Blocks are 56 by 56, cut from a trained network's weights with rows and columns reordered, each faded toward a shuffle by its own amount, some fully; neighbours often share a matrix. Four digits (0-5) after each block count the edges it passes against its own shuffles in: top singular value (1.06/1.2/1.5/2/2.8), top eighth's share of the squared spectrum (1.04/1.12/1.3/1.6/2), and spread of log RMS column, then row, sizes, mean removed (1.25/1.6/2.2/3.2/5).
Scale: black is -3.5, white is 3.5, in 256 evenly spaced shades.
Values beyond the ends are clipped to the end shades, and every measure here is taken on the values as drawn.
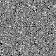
1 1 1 0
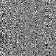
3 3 3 0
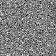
2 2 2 0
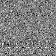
2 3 0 2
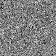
2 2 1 0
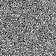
0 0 0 0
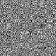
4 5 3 2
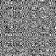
4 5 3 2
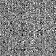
2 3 0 2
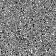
0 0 0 0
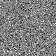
0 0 0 0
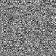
3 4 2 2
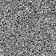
0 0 0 0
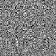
3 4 2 2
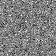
0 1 0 0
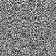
4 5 2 2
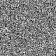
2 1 0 0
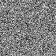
1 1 0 0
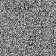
3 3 1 0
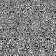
2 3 0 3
